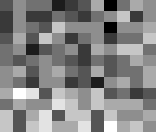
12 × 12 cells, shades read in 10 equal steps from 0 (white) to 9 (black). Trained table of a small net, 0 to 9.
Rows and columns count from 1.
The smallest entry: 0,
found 2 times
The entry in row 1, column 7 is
6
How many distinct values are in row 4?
6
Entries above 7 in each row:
2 0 1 0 1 0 0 1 0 0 0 0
